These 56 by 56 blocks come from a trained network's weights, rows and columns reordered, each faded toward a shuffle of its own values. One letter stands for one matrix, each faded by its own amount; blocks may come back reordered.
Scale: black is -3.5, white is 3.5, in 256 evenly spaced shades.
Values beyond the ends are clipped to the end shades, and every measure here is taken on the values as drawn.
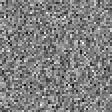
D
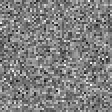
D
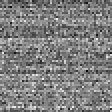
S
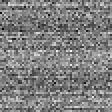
S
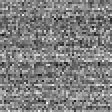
S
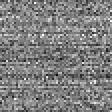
S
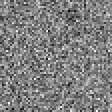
D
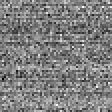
S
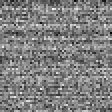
S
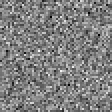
D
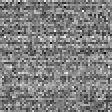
S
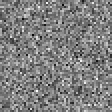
D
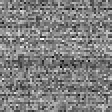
S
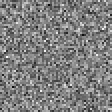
D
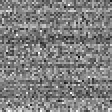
S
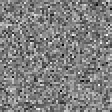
D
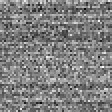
S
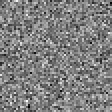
D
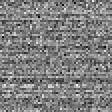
S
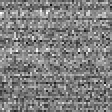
S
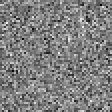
D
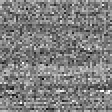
S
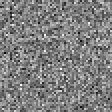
D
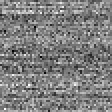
S
